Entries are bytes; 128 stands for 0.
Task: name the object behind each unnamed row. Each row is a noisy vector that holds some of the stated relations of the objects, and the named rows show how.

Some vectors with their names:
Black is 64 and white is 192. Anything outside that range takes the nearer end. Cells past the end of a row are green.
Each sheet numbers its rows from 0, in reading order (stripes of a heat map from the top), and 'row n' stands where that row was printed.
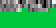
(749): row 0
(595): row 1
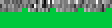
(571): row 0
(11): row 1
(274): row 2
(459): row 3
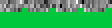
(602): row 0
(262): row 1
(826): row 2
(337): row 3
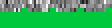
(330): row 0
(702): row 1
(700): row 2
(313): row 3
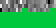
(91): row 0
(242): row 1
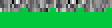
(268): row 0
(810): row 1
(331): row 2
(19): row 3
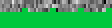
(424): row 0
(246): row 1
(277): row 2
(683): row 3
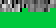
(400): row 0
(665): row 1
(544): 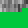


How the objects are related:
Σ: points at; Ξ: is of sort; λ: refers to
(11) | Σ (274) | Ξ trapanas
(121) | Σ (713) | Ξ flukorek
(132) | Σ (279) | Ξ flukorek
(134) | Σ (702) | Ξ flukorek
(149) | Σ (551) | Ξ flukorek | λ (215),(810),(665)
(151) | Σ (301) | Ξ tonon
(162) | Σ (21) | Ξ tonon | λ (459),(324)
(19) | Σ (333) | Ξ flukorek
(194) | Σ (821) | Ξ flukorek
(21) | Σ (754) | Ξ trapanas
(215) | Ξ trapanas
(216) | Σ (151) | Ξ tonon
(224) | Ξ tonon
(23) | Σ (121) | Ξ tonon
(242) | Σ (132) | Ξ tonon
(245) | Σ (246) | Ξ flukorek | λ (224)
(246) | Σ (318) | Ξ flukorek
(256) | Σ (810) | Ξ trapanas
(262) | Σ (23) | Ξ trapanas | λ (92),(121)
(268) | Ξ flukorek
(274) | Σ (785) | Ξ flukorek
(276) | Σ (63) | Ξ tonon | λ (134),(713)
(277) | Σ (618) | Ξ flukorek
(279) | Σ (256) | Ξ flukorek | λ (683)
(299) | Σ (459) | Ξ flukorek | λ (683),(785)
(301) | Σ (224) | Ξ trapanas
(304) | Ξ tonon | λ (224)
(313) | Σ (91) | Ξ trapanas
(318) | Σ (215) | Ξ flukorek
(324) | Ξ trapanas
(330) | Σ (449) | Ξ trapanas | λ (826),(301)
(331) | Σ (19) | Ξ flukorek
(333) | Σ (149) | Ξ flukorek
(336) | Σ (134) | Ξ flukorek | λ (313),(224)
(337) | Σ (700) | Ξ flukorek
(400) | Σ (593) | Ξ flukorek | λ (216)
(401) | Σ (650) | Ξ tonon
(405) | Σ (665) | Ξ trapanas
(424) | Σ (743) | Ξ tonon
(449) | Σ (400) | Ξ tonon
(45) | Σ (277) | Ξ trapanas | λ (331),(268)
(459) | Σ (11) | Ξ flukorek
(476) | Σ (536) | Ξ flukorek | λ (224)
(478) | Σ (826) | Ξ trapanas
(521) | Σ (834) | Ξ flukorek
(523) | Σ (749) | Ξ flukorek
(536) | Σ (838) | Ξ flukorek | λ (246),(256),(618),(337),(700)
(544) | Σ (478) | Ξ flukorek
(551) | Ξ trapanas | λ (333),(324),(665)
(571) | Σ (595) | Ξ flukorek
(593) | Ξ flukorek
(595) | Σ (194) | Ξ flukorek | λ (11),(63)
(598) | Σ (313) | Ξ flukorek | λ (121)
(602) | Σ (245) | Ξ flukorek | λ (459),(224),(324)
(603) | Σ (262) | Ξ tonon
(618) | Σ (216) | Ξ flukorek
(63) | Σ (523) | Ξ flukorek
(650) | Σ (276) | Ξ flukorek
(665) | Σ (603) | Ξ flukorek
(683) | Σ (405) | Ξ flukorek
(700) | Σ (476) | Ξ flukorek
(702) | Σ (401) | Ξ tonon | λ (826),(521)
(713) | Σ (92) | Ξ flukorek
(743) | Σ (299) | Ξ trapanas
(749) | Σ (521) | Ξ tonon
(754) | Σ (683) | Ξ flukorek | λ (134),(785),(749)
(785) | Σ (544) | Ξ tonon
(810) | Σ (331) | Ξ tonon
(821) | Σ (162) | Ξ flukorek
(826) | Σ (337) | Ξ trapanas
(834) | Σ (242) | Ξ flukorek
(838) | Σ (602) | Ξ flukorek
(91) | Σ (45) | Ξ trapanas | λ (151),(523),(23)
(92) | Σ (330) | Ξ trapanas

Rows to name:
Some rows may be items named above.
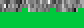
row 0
(162)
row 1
(478)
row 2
(333)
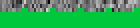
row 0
(121)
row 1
(713)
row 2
(593)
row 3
(810)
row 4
(618)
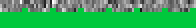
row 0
(478)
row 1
(63)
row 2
(149)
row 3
(536)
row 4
(256)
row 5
(224)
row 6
(810)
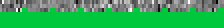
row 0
(523)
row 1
(324)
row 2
(242)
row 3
(246)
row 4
(276)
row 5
(459)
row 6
(313)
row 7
(603)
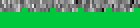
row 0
(401)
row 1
(304)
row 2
(279)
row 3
(333)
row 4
(754)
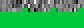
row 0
(121)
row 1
(151)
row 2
(449)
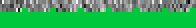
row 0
(523)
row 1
(650)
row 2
(301)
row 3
(134)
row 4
(401)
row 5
(743)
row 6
(713)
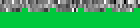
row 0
(551)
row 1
(215)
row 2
(523)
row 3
(215)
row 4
(45)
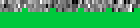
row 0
(521)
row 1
(299)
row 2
(23)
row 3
(336)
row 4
(216)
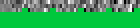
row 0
(92)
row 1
(598)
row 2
(785)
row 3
(151)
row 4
(216)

